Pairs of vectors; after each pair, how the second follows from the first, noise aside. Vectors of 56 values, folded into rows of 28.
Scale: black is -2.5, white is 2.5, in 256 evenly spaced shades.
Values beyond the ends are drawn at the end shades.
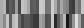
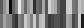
wrapped around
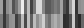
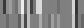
partly zeroed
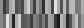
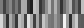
wrapped around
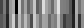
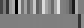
partly zeroed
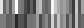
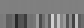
partly zeroed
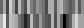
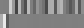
partly zeroed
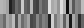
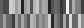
negated
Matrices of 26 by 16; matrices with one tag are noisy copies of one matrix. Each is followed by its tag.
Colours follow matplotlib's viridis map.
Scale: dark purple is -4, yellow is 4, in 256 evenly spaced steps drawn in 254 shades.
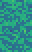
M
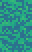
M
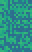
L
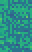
L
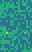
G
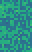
G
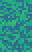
M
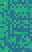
L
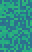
G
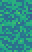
M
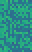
L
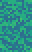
M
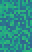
G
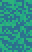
M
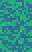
M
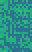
L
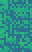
L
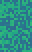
G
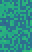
G
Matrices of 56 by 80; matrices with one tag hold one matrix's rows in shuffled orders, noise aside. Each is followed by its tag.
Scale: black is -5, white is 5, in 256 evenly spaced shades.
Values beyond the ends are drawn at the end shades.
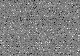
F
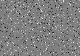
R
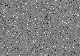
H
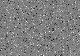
R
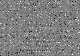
F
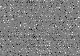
F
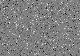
H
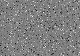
R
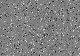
R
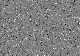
H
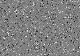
H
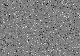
H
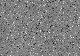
R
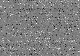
F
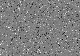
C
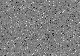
R
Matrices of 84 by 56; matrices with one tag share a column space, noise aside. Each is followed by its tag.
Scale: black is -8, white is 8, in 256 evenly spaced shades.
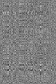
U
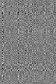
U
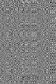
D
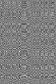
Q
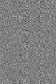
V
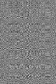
Q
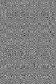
Q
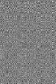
V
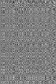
D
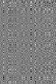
D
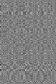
U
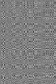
Q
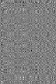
D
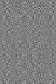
V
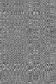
U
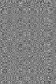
D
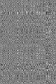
U
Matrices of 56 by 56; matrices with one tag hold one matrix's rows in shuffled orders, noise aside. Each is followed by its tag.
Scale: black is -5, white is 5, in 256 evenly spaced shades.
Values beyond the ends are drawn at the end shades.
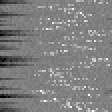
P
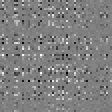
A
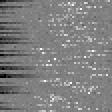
P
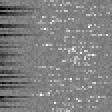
P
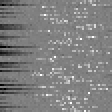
P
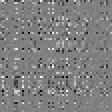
A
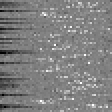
P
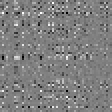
A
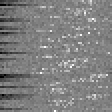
P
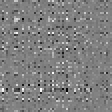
A
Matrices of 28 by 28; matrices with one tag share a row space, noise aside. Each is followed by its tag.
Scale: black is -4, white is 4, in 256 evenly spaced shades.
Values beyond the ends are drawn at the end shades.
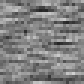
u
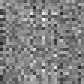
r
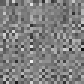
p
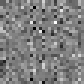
r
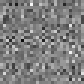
p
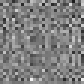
p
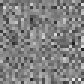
p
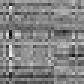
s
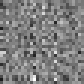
r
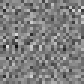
p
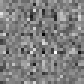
r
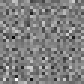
p
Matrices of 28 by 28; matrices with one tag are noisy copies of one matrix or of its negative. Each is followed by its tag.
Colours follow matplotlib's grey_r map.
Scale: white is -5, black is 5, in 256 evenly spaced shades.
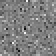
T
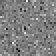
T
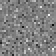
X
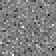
X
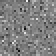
T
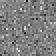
T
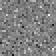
X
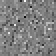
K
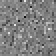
K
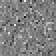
K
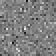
T
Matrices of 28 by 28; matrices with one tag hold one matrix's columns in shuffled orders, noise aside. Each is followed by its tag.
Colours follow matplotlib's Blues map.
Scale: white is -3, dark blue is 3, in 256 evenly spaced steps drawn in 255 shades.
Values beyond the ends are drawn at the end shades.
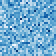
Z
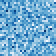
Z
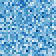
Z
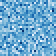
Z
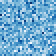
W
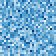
Z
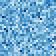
Z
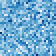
W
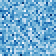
W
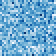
W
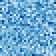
W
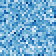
W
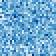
W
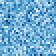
W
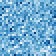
W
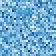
Z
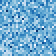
Z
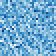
Z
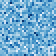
W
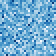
W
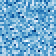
Z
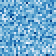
W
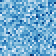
W
